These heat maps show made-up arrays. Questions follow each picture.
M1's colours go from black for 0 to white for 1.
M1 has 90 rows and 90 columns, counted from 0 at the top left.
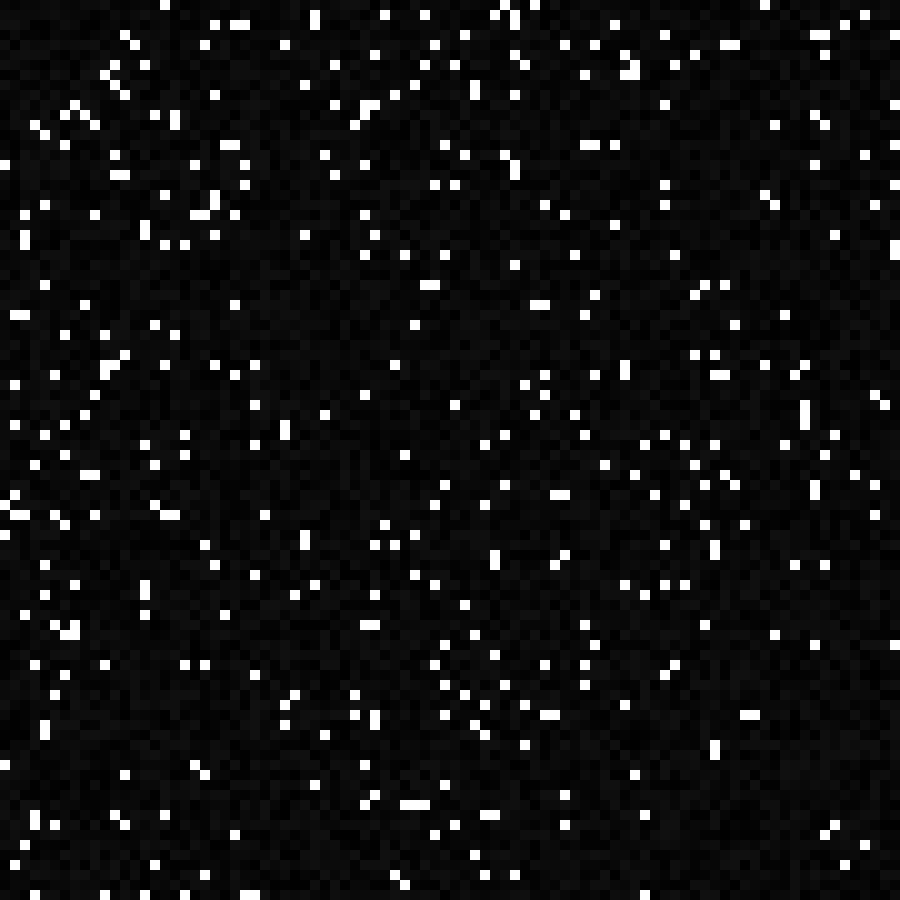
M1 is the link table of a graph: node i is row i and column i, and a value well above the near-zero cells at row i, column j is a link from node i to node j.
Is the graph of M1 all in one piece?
no
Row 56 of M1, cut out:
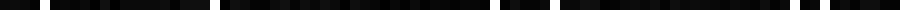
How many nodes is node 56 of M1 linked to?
6
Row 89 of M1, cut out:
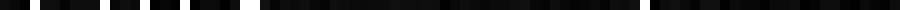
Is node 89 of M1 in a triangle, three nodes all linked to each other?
yes
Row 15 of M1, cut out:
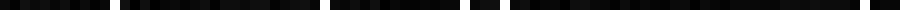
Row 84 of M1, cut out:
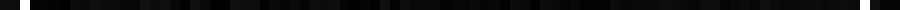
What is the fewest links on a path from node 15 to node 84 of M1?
2
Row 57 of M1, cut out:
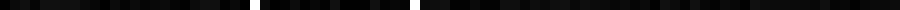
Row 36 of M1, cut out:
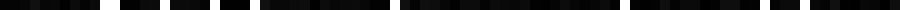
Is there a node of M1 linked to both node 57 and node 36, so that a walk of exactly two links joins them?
yes
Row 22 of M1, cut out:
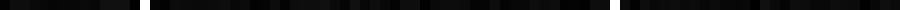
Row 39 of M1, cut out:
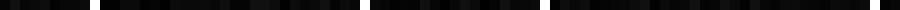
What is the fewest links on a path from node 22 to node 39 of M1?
5
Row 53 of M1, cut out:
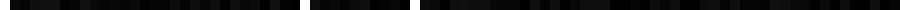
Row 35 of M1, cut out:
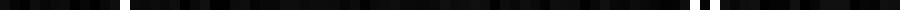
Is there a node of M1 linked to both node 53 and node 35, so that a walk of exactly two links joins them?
no
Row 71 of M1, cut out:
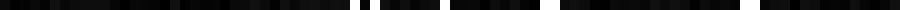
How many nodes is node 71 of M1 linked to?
7
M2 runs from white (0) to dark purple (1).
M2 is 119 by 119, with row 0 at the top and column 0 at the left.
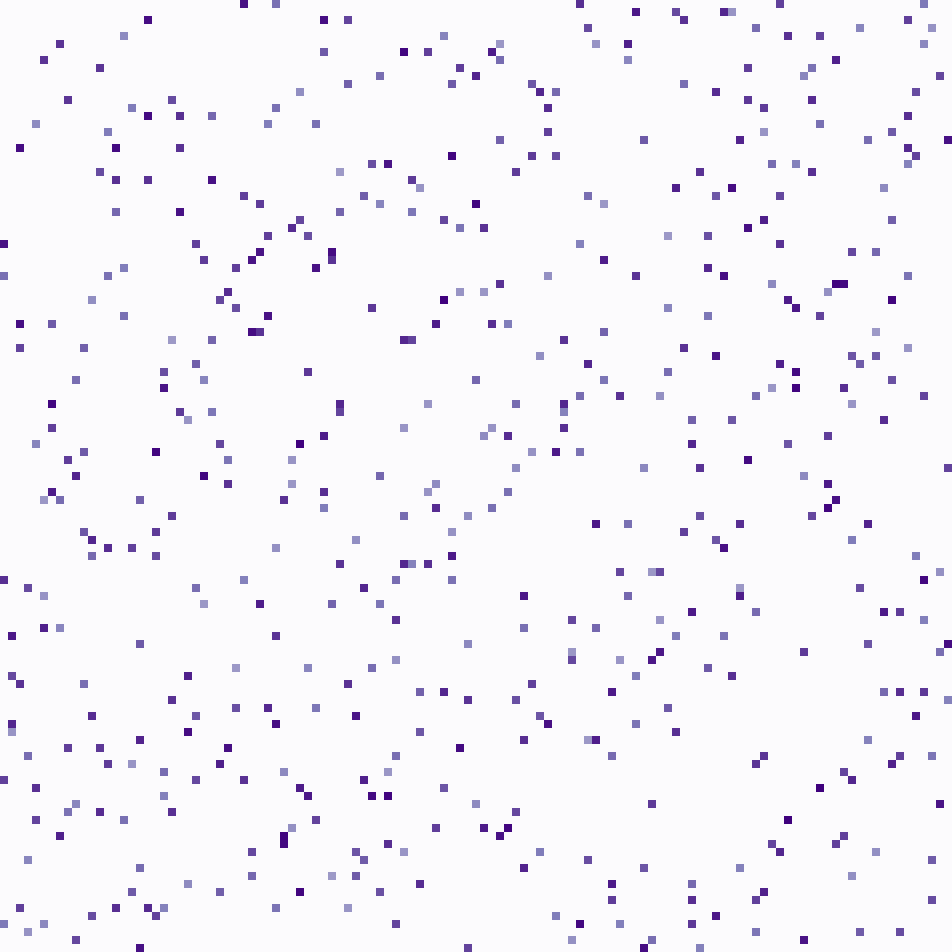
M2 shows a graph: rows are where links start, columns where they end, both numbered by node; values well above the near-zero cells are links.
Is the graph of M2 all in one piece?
yes
